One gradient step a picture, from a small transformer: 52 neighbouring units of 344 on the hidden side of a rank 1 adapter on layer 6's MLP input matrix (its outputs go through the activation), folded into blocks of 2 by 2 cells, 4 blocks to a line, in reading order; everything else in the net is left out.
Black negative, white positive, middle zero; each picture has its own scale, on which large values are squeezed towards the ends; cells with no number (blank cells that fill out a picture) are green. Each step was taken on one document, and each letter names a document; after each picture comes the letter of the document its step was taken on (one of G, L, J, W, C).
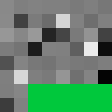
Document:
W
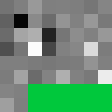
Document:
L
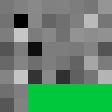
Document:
L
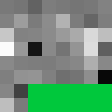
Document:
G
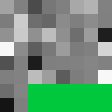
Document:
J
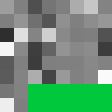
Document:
J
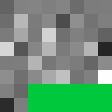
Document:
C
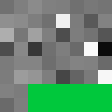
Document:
W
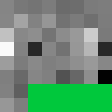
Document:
G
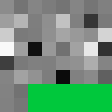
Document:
G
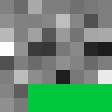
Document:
G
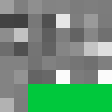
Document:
L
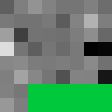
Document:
W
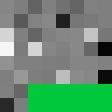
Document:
G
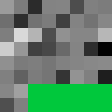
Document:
W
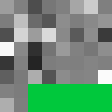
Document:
J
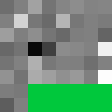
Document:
C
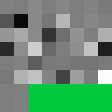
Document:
L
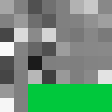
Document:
J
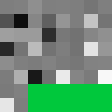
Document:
L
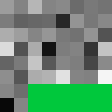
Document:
C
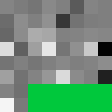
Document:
C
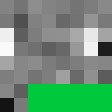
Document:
G
